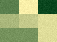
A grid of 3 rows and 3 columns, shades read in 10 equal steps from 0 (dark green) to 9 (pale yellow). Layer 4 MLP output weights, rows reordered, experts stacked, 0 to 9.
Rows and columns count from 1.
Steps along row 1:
up down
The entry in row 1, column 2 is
9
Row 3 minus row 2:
-2 -3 0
